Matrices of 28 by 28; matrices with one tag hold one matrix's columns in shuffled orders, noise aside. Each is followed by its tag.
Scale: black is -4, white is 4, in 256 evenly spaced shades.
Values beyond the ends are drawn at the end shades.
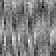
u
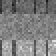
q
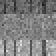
q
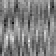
u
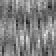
u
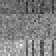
q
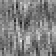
u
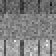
q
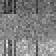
q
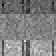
q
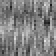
u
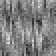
u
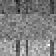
q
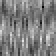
u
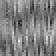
u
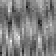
u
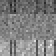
q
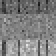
q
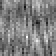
u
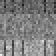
q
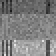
q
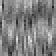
u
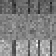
q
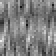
u
